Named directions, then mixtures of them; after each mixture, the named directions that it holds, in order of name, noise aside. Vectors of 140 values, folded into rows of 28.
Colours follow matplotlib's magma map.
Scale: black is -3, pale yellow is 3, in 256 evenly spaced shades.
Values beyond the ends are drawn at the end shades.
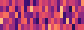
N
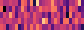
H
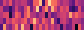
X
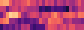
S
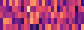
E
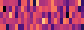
H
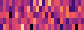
H, X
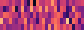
H, N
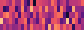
H, N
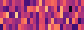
N, X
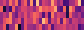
E, H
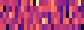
H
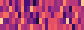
E, N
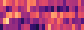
E, S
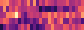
H, S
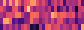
E, S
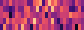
X
